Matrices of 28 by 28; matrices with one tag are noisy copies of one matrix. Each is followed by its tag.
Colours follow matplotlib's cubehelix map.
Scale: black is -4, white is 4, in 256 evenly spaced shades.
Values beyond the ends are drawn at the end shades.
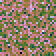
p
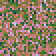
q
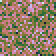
p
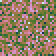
p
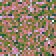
p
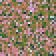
p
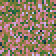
q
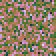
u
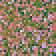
u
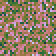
q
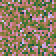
u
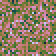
q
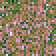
q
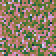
u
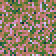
q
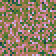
q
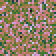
q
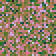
q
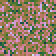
q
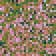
q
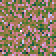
u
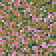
u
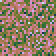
p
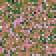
q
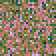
q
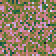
q
